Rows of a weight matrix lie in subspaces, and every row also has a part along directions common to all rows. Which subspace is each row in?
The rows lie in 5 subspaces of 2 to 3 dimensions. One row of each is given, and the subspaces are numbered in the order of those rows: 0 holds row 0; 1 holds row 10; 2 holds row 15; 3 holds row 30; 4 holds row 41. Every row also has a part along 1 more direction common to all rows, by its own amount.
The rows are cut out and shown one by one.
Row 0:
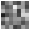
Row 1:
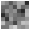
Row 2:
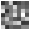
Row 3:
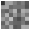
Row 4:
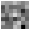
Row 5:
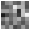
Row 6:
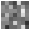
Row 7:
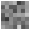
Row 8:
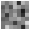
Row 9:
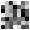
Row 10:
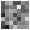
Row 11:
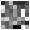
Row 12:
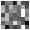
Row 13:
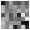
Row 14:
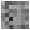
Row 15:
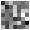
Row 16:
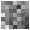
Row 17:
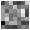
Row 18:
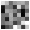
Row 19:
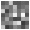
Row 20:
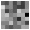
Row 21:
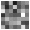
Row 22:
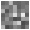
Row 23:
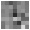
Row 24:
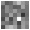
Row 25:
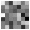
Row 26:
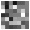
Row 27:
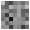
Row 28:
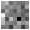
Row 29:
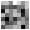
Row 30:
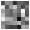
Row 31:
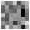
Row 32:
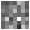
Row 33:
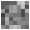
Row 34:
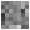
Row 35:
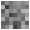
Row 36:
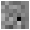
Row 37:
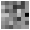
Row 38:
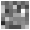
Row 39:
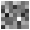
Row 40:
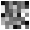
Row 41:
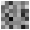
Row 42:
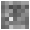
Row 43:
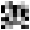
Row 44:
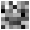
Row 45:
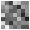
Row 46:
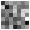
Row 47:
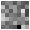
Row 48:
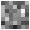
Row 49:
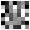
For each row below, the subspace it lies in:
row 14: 4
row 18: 1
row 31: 0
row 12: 0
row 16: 1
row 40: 1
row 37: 0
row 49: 3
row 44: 4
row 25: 1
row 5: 0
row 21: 4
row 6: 0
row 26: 4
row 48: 1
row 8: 0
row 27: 4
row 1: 1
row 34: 3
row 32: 3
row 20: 0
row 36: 3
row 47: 3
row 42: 4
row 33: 3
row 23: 2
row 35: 2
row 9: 0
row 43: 4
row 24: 3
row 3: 4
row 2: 2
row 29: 2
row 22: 2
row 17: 1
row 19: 2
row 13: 1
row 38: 1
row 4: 2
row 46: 2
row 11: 3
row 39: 3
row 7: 3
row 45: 1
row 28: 3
